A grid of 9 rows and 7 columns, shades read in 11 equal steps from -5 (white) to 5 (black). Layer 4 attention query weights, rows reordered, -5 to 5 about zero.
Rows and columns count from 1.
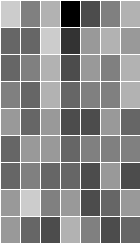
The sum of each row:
0 -2 -2 -2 3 0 6 -3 3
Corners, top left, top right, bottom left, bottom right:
-3 -2 -1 1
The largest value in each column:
1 1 2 5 2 2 2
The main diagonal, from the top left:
-3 1 -2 1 2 0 2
